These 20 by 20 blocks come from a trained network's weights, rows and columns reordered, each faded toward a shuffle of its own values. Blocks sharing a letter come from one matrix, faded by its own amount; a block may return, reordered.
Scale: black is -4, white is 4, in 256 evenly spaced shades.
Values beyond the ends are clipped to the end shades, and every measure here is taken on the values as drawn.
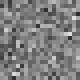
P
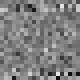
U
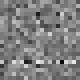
U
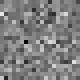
U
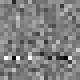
U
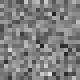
P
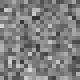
P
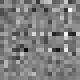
U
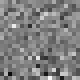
U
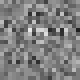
U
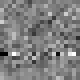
U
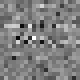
U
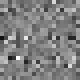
U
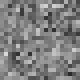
P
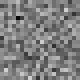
P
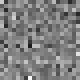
P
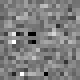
U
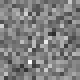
P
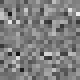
U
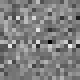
U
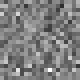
U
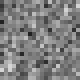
P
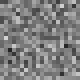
P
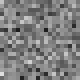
P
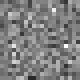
U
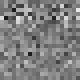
U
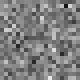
P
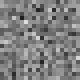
P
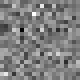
U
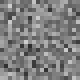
P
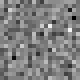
P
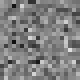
U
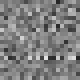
U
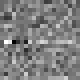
U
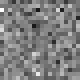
P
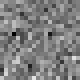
P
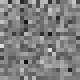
U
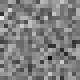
P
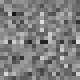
U
